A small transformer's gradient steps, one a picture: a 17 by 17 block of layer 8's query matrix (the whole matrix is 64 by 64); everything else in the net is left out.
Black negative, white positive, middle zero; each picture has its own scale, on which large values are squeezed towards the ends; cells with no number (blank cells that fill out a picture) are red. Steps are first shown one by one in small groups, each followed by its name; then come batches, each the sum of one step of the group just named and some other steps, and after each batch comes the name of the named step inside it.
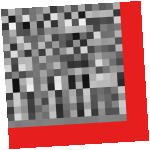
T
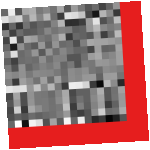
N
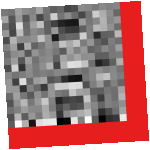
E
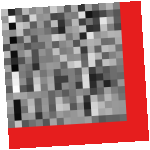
E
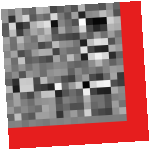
T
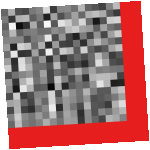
T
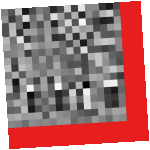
T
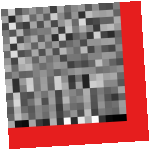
T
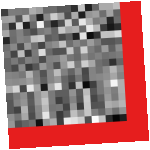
E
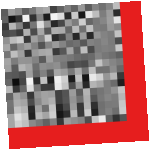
T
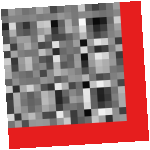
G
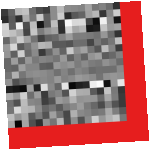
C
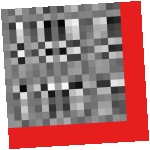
G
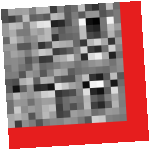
C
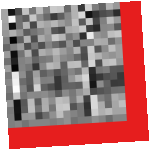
G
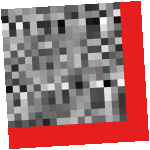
C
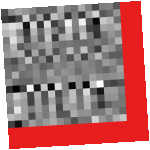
C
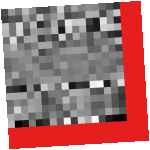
C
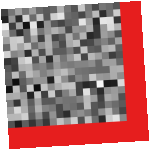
C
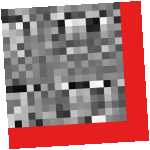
C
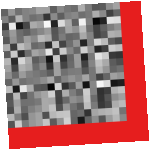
G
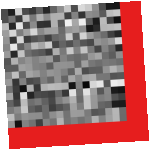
C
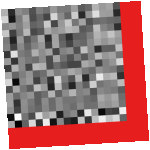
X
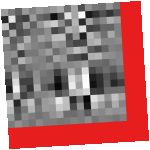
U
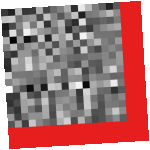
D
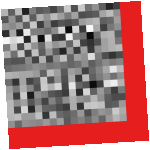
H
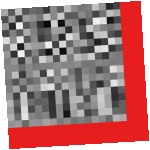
H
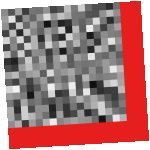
H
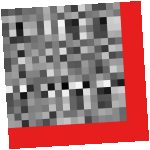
D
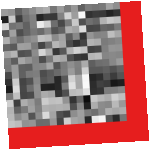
U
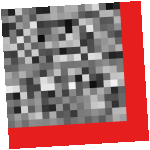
H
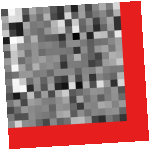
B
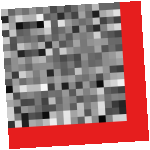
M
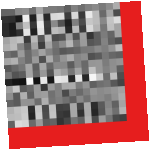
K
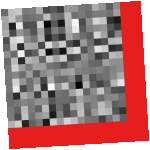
B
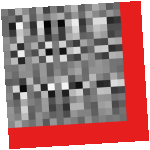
K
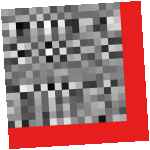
M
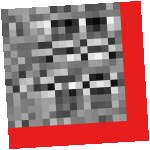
M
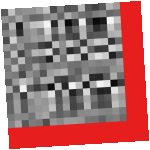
B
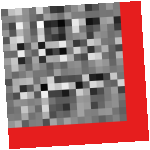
B
